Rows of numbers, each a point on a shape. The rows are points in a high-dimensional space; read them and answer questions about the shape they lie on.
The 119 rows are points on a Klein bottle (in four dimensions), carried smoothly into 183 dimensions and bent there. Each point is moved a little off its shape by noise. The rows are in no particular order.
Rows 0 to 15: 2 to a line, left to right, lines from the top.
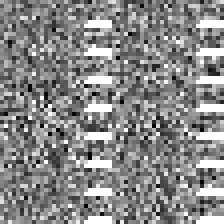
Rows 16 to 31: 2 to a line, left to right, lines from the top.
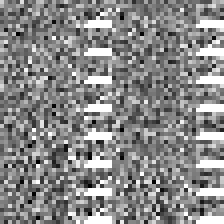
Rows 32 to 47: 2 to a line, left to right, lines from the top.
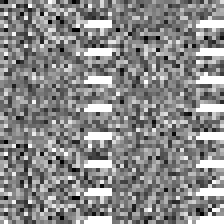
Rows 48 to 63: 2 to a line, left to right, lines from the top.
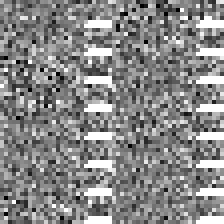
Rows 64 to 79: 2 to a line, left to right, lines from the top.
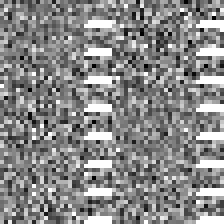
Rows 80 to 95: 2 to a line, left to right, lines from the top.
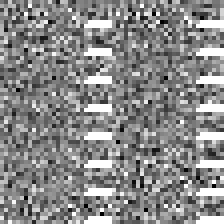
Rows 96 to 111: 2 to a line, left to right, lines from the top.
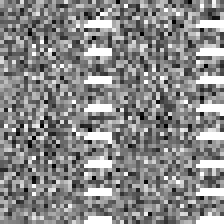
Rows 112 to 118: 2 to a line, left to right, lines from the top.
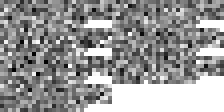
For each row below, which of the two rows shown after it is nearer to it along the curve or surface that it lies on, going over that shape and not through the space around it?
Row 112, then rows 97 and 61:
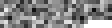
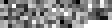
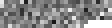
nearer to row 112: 97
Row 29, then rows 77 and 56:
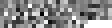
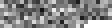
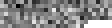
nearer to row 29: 56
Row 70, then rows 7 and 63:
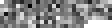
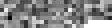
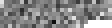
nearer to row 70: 7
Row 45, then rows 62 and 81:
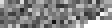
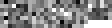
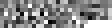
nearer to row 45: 81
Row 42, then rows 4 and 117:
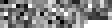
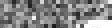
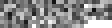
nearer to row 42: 117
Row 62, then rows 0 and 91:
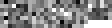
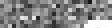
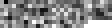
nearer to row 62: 91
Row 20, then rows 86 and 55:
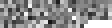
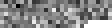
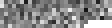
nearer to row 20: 86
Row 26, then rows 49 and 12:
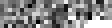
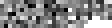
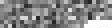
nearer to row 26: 49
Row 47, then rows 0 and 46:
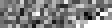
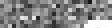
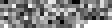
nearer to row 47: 0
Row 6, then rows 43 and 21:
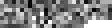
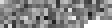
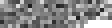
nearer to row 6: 21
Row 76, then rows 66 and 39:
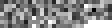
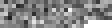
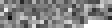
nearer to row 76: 66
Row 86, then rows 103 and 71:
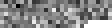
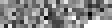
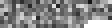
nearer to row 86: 103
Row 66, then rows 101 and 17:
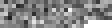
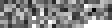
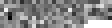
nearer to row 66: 17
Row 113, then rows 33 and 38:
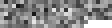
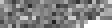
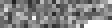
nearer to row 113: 38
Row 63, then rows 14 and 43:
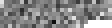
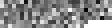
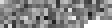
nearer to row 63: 14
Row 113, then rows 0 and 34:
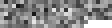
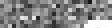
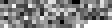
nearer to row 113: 34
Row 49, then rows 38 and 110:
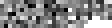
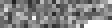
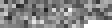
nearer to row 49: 38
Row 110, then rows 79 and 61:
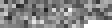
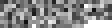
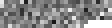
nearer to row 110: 79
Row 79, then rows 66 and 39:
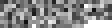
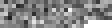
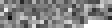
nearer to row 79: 66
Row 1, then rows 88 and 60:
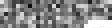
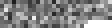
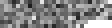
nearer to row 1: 88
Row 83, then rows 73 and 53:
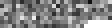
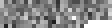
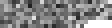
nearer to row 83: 53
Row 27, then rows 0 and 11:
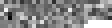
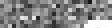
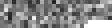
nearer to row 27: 11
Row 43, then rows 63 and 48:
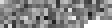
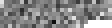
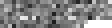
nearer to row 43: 48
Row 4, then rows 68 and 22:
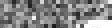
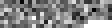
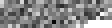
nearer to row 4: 22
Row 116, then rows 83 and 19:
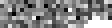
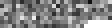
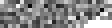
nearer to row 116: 83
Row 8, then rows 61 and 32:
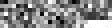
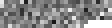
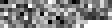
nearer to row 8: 32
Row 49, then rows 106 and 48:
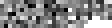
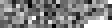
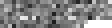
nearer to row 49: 106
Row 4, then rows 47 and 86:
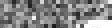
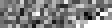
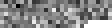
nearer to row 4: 47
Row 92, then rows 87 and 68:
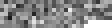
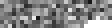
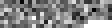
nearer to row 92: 68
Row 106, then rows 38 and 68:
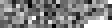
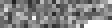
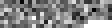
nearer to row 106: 38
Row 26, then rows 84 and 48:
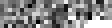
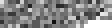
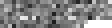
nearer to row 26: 84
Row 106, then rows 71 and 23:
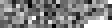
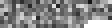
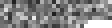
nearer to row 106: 23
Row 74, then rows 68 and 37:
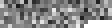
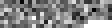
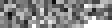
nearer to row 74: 37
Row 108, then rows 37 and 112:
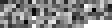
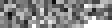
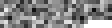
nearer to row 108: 37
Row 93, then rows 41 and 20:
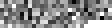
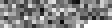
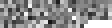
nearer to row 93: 41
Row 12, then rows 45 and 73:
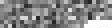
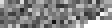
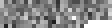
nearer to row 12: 73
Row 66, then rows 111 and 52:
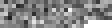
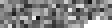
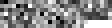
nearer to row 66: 52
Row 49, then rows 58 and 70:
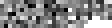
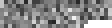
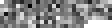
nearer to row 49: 70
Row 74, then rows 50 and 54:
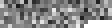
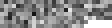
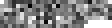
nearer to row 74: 50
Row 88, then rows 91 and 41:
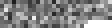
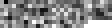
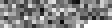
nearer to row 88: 91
